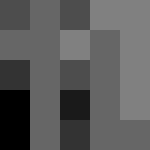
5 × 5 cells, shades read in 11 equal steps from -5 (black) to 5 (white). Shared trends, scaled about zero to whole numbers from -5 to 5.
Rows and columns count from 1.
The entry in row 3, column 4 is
-1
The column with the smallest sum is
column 1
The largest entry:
0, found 6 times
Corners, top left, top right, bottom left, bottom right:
-2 0 -5 -1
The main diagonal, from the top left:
-2 -1 -2 -1 -1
